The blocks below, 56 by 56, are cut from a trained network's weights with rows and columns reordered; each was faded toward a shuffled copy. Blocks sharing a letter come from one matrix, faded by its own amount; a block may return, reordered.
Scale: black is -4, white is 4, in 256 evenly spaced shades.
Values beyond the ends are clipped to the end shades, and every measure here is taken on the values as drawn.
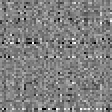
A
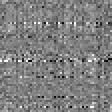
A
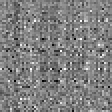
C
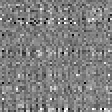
A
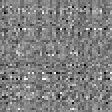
A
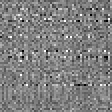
A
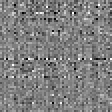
C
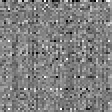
C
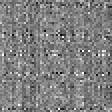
C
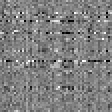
A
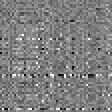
A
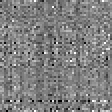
C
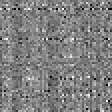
C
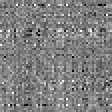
A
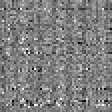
C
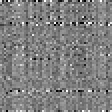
A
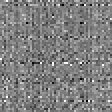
C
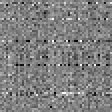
C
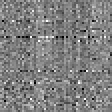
C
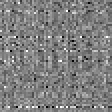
A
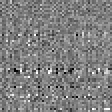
A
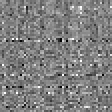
A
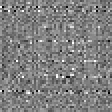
A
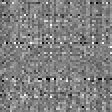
C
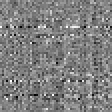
C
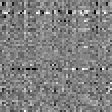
A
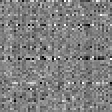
C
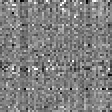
C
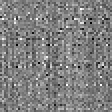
C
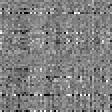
A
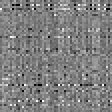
A
